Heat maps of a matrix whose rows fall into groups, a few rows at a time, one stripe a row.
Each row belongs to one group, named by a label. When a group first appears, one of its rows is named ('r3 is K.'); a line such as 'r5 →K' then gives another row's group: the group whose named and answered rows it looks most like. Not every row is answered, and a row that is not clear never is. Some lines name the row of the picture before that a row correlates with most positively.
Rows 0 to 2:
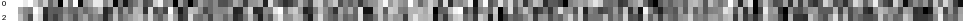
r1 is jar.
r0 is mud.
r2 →jar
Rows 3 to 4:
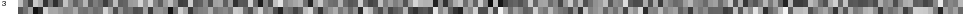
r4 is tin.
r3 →jar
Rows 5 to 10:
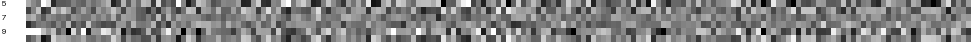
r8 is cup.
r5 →jar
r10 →tin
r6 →tin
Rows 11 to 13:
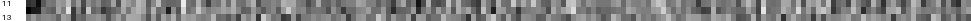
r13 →tin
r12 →cup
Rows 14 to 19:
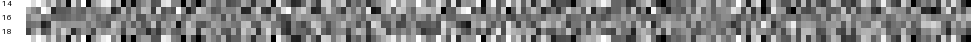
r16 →cup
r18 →tin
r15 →jar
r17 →tin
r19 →mud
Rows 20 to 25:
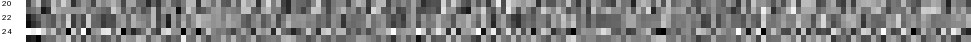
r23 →cup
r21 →tin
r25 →cup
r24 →mud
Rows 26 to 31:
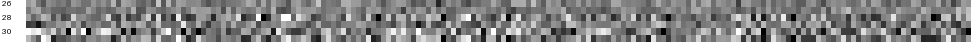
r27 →cup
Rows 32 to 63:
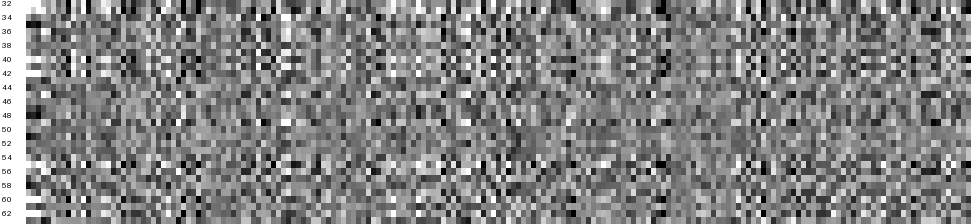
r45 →jar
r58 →cup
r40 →mud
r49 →jar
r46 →tin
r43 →tin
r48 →cup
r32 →mud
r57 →tin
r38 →tin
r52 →tin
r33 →mud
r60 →mud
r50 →cup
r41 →jar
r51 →cup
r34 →jar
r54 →jar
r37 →jar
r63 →tin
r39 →jar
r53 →cup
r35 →cup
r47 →cup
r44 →cup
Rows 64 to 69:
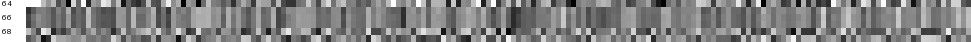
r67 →cup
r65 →cup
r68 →jar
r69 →tin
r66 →cup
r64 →mud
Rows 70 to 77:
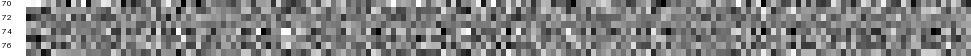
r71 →tin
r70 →mud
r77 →tin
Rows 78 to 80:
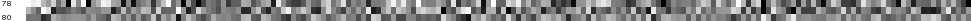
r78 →mud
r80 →tin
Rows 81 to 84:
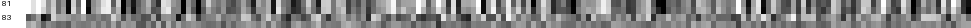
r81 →mud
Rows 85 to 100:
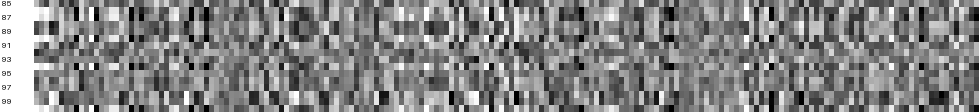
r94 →mud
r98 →jar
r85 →jar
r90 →mud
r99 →jar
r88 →tin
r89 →tin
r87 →mud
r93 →tin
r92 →cup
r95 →tin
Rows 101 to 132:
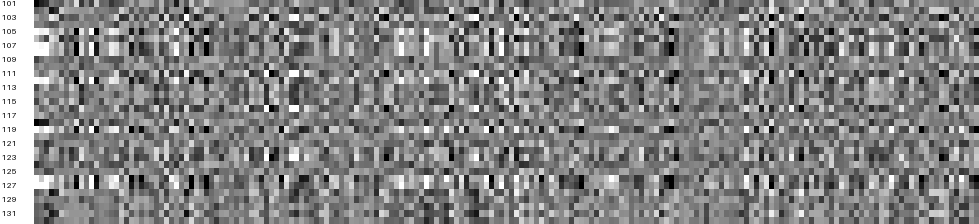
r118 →cup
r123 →jar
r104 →tin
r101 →cup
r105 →mud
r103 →jar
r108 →mud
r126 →mud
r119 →mud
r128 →tin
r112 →mud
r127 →mud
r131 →tin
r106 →jar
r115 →tin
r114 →tin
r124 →cup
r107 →mud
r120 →cup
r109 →cup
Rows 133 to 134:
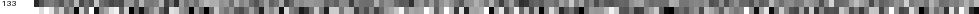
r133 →cup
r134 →mud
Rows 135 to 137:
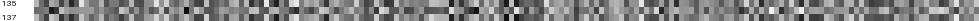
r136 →tin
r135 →jar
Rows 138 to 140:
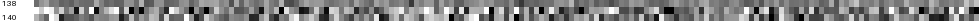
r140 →jar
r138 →cup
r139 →mud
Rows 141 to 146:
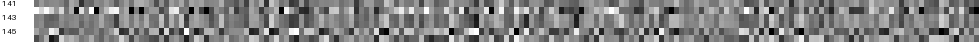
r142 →mud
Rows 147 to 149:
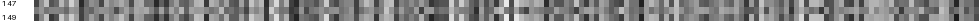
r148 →tin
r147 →tin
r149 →tin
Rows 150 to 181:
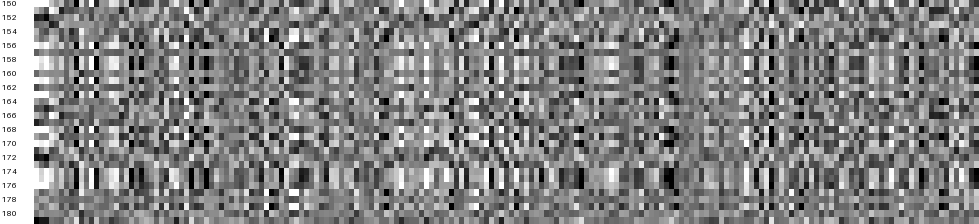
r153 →tin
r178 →cup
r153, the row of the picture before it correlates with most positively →149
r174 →mud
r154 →jar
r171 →tin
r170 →mud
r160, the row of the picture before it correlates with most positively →148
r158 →mud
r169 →jar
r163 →mud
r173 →jar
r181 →cup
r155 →jar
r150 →mud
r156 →mud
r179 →jar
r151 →jar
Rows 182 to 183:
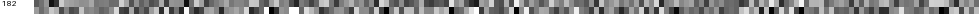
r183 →jar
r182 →tin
